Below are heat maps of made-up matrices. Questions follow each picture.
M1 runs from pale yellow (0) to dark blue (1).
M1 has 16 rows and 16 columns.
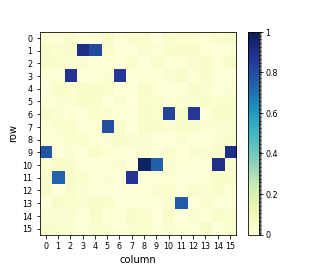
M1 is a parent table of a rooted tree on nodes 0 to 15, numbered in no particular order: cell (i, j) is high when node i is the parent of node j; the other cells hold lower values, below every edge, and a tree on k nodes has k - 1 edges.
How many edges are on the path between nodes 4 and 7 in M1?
3
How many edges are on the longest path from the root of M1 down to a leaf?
7
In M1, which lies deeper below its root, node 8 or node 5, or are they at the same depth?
node 8
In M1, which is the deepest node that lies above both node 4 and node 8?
1
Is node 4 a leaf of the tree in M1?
yes
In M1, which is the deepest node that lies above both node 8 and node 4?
1
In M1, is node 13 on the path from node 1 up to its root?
yes
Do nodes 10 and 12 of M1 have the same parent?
yes
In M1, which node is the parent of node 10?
6
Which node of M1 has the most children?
10
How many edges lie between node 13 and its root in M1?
0
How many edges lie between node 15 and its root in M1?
7
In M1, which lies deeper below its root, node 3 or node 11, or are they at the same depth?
node 3
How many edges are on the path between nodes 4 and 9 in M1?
5
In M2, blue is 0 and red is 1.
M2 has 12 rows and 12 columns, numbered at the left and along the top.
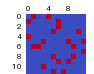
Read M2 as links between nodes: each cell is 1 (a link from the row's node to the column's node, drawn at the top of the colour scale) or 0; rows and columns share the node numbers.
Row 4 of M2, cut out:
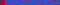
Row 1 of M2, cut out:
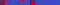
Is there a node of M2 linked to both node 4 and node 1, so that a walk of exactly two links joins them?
yes
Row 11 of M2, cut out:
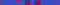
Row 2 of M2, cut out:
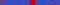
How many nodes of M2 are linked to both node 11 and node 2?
0
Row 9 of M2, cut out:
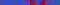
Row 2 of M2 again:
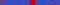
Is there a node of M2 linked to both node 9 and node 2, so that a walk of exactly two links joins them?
yes
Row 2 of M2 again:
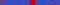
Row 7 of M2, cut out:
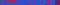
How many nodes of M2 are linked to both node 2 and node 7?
0
